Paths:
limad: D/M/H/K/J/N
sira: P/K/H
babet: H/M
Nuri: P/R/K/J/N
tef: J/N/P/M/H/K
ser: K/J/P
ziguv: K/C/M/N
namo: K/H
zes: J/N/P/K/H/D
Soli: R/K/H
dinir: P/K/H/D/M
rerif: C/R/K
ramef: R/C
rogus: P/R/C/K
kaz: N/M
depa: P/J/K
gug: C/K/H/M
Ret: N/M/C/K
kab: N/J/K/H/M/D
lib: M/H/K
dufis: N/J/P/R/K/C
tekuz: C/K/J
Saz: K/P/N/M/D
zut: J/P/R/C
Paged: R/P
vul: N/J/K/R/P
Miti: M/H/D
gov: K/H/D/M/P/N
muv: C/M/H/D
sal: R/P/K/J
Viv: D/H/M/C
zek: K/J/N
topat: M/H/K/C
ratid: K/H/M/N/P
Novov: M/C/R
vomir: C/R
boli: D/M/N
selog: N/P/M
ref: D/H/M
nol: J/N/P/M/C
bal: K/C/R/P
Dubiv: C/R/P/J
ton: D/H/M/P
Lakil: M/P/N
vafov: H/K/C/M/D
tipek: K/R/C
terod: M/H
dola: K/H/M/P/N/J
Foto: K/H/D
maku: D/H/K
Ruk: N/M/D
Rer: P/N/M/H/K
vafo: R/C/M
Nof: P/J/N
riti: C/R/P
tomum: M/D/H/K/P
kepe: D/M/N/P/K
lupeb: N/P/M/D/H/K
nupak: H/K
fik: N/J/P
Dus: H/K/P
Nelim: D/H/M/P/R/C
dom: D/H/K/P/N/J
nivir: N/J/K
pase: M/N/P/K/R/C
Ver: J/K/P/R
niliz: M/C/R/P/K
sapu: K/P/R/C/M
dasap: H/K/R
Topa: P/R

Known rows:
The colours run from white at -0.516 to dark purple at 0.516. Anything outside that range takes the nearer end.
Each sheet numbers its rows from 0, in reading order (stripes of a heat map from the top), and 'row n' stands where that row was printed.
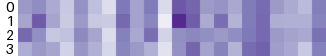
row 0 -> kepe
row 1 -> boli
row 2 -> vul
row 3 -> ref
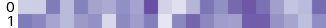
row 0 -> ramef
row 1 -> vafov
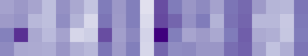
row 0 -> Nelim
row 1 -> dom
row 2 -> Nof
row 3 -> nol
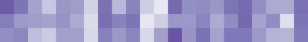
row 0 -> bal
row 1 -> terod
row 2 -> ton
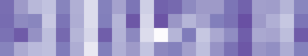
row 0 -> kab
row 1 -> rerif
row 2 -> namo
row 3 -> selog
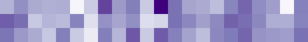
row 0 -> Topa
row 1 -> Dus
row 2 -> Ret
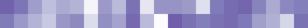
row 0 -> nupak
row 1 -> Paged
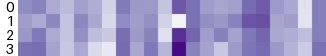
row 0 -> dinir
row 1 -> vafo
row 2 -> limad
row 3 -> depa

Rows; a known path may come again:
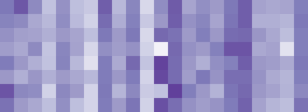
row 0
ziguv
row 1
dola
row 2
pase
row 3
vafo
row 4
lupeb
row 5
topat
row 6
Foto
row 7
tef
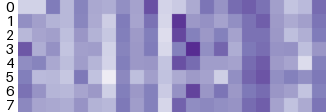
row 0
ramef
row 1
dufis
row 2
Viv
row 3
Miti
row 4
dinir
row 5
kaz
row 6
tomum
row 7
nol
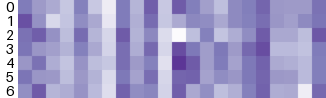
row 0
Ret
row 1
fik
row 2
namo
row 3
Dubiv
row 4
limad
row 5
niliz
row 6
sira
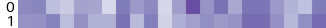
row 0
ton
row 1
tipek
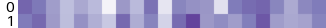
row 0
nupak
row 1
gov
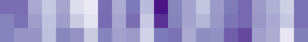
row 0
depa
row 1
rogus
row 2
gug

